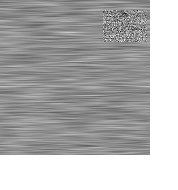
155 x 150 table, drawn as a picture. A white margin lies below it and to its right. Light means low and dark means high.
Values change most from cell to cell in the top right. No overall slope runs across the table. In the top right lies a patch that is rougher than the rest. Streaks run across, left to right. The distribution is heavy-tailed on both sides.
